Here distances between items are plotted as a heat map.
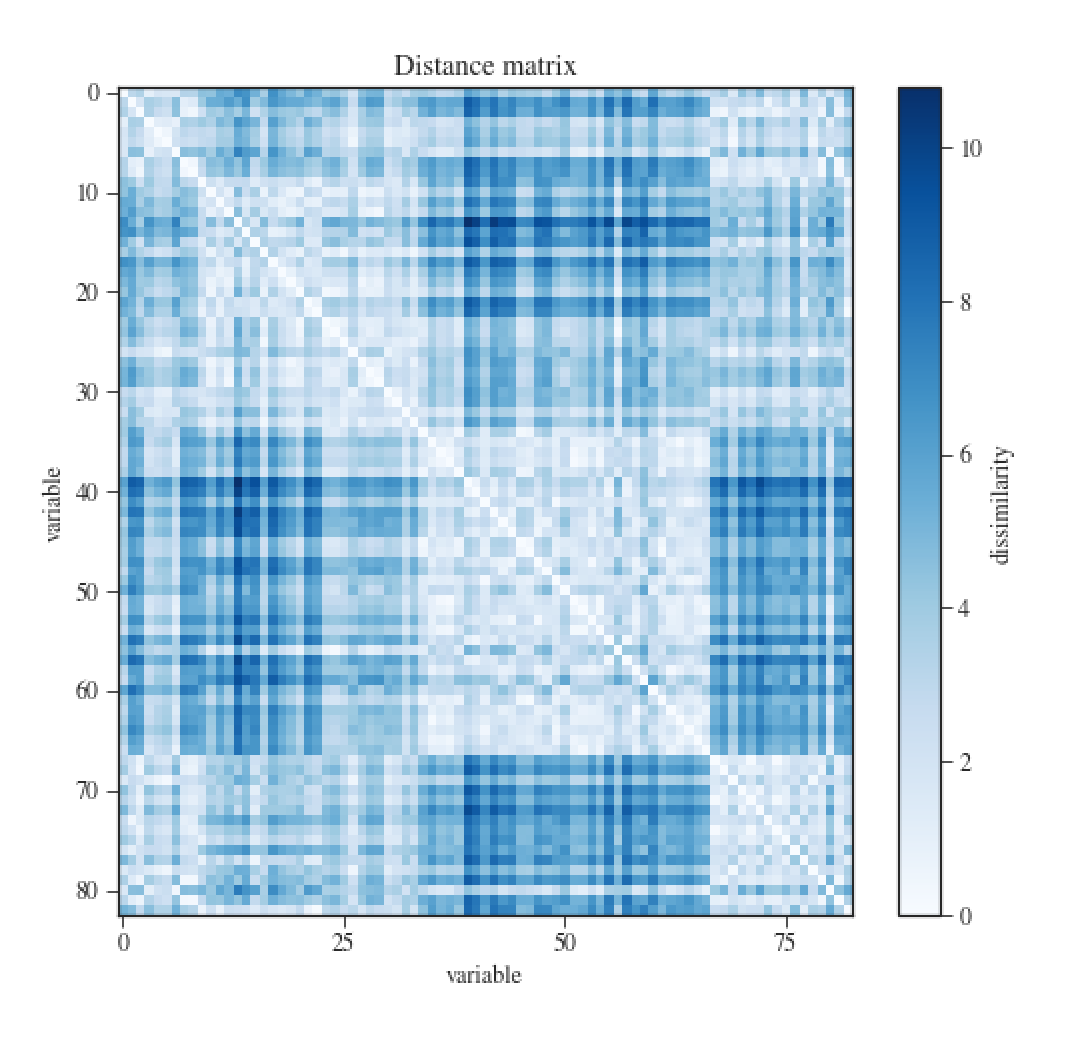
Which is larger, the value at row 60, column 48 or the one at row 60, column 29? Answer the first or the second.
the first
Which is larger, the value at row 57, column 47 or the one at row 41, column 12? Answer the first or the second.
the second
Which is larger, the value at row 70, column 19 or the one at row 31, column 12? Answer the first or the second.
the first
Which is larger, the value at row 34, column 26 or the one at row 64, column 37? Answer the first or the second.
the first
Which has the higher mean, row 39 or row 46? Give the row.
39
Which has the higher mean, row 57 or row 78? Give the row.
57
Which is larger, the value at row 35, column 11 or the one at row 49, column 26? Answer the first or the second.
the first
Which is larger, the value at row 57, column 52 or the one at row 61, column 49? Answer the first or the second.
the first
